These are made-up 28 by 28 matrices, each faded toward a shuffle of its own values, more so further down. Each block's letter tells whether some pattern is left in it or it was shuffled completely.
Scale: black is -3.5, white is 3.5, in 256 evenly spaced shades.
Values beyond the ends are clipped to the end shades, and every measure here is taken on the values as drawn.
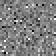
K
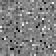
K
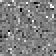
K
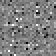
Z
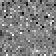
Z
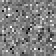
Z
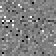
Z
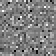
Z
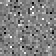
K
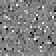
K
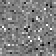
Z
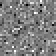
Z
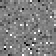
K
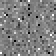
Z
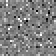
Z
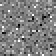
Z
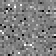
Z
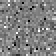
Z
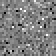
K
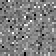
K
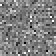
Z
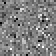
K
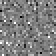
K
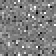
K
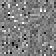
Z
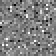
K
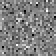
K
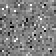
K
